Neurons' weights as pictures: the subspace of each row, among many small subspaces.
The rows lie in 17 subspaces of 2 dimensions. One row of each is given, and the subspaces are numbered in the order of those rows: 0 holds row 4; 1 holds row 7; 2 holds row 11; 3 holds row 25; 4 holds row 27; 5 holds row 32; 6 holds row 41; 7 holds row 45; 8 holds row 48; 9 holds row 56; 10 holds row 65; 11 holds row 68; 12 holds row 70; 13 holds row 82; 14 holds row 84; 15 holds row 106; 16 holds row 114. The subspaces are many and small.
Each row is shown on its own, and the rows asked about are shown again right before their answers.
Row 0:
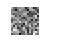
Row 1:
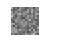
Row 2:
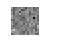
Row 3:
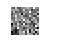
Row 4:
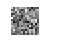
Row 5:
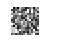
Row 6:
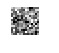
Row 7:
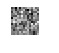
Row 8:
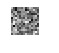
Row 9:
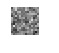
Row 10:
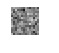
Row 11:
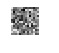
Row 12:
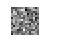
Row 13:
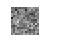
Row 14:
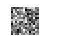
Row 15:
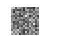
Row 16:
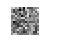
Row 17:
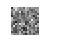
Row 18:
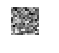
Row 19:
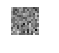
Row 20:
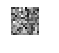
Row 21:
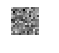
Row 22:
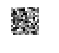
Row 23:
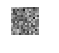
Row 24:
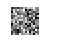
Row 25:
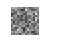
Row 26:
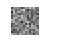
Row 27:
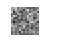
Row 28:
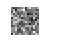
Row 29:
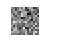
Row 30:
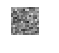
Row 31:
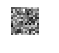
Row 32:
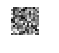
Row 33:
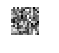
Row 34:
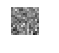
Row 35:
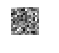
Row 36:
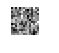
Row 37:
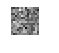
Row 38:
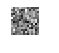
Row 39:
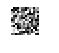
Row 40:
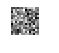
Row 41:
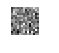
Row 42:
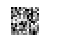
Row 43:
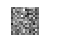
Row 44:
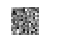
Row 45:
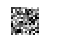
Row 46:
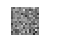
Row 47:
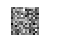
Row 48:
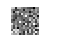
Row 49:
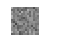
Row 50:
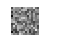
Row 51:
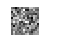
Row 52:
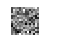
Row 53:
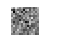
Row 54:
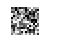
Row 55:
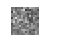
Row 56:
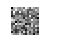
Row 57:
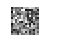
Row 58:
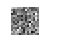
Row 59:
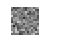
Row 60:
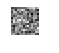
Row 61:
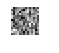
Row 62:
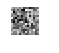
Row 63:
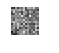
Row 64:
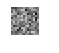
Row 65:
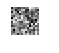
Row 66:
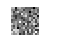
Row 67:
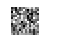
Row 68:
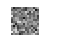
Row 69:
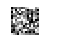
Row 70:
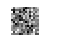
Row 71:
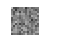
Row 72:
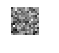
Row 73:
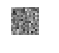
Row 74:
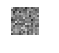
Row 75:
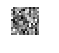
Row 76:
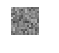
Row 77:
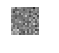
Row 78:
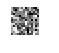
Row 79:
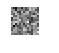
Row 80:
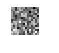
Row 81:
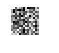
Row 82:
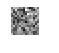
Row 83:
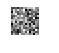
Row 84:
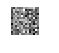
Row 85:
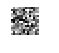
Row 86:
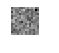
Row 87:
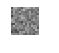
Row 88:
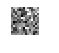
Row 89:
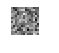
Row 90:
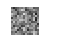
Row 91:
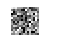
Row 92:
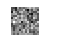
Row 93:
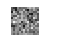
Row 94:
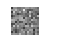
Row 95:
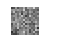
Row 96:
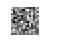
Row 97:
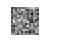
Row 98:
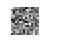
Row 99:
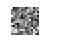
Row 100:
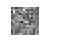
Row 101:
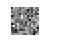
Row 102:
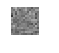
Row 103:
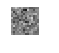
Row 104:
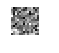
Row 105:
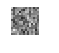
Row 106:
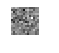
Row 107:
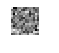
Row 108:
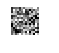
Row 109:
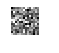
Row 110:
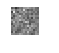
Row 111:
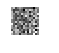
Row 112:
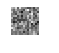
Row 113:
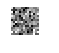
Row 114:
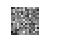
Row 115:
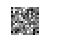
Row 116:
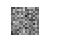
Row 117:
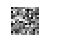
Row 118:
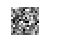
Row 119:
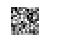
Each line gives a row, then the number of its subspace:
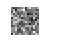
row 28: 7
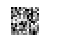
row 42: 1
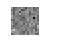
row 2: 10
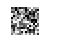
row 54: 0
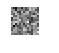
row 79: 12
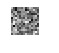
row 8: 2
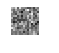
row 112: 1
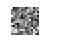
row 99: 1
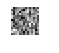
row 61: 10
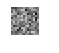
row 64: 3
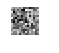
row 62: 2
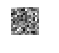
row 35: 3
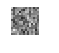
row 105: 10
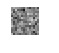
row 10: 7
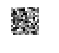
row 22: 6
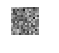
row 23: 13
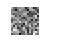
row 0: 13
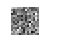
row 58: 3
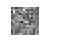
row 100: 12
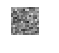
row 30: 5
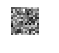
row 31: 7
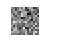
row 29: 14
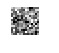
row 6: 10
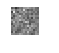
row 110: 12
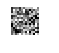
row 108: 7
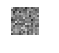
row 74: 9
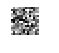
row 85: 15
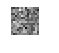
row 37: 16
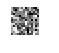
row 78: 7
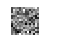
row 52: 7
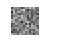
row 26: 5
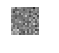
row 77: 8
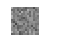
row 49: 11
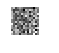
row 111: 14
